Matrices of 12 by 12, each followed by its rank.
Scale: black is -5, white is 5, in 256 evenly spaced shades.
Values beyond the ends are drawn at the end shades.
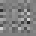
two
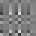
one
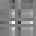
one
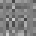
two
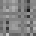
two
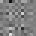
two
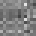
two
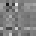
two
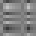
one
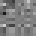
two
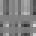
one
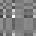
one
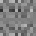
two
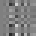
one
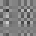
one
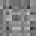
two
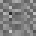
two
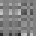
one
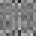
two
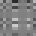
one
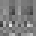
two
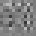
two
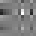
one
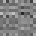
two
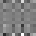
one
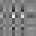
one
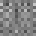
two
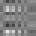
one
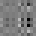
one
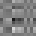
one
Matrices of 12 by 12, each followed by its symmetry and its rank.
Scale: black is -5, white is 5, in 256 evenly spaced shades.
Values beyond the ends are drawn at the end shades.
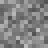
neither, full rank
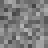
neither, full rank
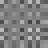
symmetric, rank one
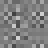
neither, rank two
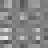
neither, rank two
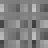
neither, rank one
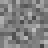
neither, full rank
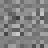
neither, rank two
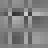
neither, rank one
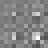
symmetric, rank two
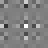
symmetric, rank one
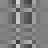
neither, rank one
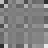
symmetric, rank one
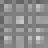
symmetric, rank two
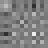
symmetric, rank two
